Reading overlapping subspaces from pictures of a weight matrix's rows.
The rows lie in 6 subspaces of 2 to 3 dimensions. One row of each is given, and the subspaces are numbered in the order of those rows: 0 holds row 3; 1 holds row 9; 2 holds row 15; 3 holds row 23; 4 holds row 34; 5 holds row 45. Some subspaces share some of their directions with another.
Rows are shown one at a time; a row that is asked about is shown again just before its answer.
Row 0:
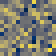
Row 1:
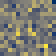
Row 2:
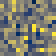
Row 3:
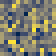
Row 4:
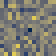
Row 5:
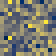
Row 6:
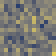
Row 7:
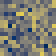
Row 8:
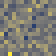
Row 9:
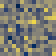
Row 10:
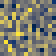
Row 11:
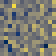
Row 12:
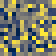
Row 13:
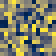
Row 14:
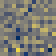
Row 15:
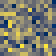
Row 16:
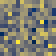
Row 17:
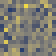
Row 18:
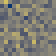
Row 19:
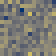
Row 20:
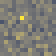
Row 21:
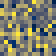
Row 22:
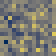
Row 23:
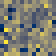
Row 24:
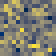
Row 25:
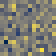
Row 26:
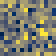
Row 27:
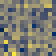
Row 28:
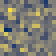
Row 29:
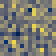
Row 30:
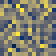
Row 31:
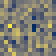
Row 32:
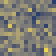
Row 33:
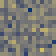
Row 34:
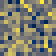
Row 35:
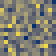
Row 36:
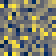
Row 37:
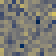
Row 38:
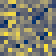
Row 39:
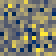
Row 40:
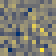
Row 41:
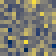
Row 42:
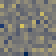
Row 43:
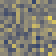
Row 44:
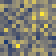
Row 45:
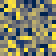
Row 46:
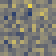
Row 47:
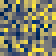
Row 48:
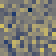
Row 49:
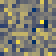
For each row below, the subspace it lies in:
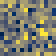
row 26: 0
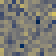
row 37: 5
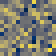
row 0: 1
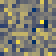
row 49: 0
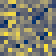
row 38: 2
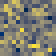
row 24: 1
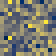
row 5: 4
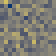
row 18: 1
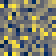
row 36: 3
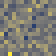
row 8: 3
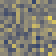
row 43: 1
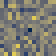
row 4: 3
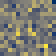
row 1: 5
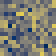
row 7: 2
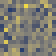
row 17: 3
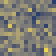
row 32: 2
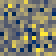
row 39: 0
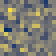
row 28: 3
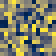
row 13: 2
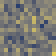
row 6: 1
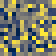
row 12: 0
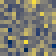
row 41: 5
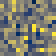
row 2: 2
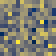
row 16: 0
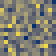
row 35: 0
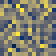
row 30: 5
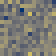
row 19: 5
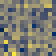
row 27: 3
